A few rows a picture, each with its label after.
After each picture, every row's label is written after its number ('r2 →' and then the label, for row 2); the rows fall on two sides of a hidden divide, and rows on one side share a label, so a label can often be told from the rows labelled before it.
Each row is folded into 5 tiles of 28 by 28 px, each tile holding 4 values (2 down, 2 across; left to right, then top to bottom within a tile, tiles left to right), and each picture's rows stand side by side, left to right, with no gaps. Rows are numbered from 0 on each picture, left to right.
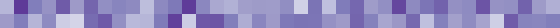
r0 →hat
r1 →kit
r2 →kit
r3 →hat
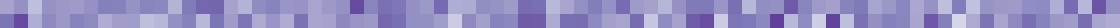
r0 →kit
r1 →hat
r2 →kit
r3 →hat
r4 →kit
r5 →kit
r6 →hat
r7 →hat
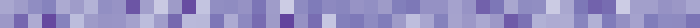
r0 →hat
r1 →kit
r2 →kit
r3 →hat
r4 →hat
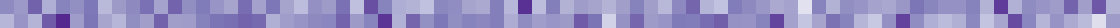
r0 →hat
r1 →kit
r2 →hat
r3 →kit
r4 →kit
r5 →kit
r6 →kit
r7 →hat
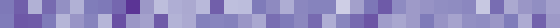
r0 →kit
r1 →kit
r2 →kit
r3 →kit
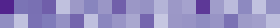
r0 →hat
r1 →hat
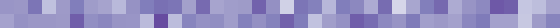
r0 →kit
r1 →hat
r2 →kit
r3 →hat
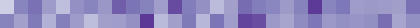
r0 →kit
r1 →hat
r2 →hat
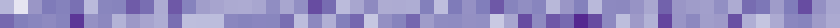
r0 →kit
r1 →hat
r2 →kit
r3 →hat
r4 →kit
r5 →hat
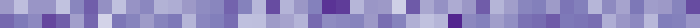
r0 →kit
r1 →kit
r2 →hat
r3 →hat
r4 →kit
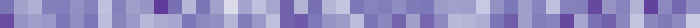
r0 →kit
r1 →hat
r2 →kit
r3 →kit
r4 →hat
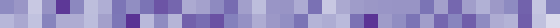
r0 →hat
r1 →hat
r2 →kit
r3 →hat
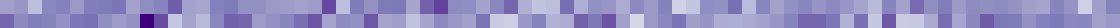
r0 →kit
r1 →kit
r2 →kit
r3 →hat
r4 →hat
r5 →hat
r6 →hat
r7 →kit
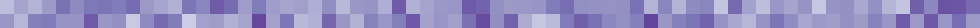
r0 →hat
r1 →kit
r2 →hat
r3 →hat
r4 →kit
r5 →kit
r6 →kit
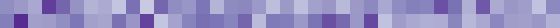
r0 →kit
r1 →hat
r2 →kit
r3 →hat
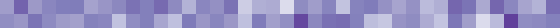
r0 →hat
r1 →hat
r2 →kit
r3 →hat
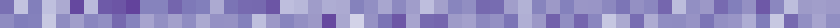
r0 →kit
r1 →hat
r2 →hat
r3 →kit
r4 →kit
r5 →hat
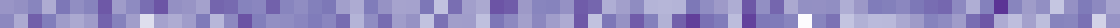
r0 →hat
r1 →hat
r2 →hat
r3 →kit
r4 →kit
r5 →kit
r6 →hat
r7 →hat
